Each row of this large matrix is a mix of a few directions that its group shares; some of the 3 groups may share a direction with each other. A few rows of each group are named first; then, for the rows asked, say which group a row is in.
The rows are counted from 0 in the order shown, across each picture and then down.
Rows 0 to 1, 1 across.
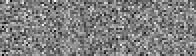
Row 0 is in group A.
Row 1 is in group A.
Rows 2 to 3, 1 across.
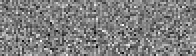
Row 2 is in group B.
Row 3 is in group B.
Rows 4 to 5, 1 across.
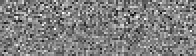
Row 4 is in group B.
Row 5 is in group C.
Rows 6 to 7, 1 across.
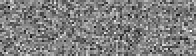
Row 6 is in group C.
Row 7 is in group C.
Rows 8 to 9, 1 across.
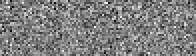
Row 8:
C
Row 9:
A
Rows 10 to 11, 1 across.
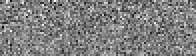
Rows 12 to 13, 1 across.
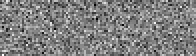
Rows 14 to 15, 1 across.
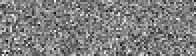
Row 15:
A
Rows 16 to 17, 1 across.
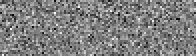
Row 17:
B
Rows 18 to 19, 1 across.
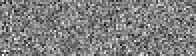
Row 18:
A
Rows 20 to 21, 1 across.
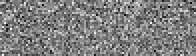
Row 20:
C
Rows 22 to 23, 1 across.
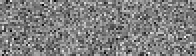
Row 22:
A
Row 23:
A
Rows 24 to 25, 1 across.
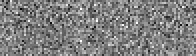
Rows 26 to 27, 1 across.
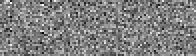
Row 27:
A
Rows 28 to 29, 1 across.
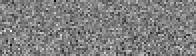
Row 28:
C
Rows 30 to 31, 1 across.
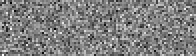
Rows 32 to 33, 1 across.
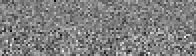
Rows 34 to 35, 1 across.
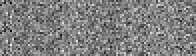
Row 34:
A
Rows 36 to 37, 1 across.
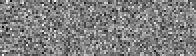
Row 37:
B
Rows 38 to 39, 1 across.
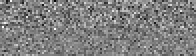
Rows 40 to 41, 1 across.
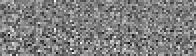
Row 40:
C
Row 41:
C
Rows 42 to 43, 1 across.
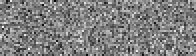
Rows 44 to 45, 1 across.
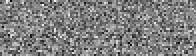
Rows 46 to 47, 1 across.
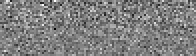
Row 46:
A
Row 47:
C
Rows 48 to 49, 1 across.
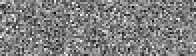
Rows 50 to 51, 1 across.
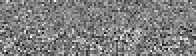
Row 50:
C
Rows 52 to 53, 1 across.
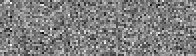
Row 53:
A
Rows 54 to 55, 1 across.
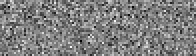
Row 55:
B
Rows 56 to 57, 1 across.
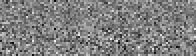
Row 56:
C
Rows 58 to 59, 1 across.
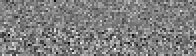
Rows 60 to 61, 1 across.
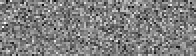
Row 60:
C
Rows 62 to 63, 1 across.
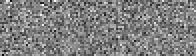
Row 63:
A
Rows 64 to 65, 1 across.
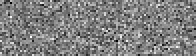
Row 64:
A
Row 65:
C
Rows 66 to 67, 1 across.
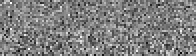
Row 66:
A
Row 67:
B
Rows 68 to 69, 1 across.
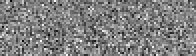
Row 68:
B
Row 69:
B
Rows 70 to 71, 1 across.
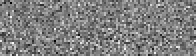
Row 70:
A
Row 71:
C
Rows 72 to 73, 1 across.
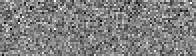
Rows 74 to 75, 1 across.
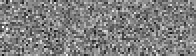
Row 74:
A
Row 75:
B
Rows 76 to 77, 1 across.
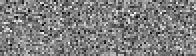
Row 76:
B
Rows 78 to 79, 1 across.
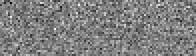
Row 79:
C
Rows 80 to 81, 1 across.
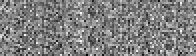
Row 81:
B
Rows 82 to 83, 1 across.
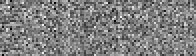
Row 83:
A
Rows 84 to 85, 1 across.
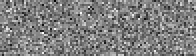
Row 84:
B
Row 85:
A
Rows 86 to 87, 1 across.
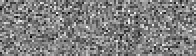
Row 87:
C
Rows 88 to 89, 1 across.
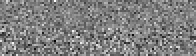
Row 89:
C
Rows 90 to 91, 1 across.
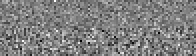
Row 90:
C
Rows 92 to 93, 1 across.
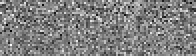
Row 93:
A
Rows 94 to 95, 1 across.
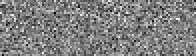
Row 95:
A
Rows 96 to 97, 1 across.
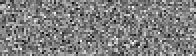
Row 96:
C
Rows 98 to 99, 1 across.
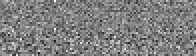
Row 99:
C
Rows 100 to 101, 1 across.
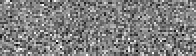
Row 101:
B
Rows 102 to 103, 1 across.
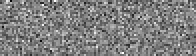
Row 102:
A
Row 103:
B
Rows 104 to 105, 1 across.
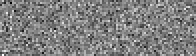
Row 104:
A
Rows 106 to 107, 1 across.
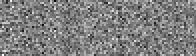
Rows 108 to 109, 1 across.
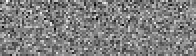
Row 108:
B
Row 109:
C
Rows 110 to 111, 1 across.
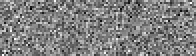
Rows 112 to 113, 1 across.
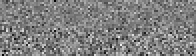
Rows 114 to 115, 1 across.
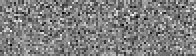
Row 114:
B
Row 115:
A
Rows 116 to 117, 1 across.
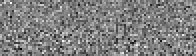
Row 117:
B
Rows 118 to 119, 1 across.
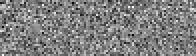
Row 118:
C
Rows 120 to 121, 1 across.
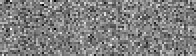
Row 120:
A
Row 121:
B
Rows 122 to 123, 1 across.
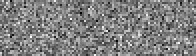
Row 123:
C
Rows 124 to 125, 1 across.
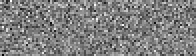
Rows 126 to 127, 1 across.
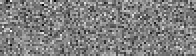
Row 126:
A
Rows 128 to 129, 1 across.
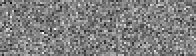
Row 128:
A
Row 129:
A
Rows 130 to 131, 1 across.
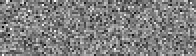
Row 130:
C
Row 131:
C
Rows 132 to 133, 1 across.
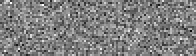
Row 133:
C
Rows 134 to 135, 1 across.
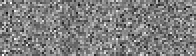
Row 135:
A
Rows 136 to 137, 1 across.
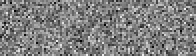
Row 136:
A
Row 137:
B
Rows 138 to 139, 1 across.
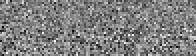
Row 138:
A
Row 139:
C
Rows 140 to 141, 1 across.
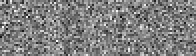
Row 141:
B
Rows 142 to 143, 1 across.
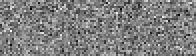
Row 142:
C
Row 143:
A
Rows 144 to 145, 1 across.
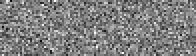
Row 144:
A
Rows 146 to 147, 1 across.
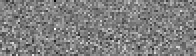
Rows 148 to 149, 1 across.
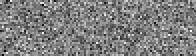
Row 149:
C
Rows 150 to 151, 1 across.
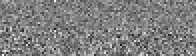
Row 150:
C
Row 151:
A
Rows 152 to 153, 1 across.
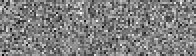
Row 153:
A
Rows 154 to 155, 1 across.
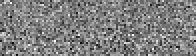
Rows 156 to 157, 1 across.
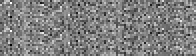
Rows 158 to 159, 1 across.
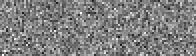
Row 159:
A
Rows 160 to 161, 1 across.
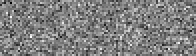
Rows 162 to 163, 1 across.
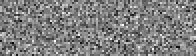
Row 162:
B
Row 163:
C
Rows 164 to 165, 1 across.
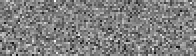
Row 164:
C
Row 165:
C
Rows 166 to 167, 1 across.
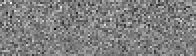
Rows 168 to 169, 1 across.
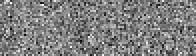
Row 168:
A
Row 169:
B
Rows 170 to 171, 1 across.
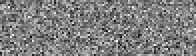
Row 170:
C
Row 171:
C
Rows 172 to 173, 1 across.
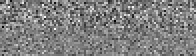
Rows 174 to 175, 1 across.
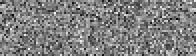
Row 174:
C
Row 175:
B
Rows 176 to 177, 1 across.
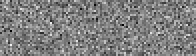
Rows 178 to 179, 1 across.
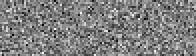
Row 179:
C
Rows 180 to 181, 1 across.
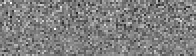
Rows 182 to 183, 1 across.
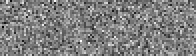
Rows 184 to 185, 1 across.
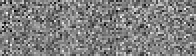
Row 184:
A
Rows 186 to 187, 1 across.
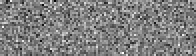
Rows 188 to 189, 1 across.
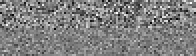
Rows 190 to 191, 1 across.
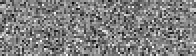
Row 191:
B
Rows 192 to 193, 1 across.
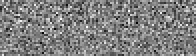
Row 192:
B
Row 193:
A
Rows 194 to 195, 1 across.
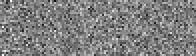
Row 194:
B
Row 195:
A
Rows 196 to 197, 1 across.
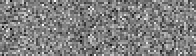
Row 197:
B
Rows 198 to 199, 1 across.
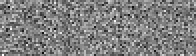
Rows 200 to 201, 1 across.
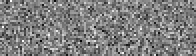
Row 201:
B
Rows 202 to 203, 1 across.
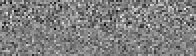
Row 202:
A
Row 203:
C
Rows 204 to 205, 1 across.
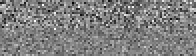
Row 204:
C
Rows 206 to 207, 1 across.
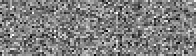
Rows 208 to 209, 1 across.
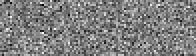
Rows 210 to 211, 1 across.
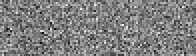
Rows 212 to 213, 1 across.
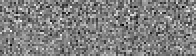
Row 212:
B
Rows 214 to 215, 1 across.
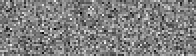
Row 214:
B
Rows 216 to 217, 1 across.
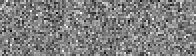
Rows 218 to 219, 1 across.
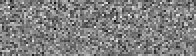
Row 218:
C
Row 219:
C
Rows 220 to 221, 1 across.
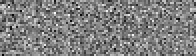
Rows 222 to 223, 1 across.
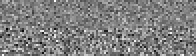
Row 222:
C
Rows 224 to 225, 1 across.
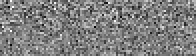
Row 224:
C
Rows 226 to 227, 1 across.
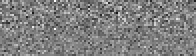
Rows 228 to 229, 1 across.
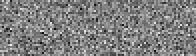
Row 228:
B
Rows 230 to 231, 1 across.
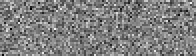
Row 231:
B
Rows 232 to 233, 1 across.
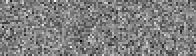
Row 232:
C
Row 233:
B
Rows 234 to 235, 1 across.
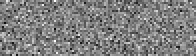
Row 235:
C
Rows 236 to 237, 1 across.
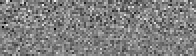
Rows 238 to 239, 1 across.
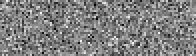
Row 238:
B
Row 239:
B
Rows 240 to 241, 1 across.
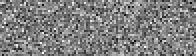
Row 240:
C
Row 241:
B
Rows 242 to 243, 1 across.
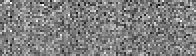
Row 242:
A
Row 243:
A
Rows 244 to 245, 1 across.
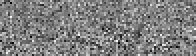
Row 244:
A
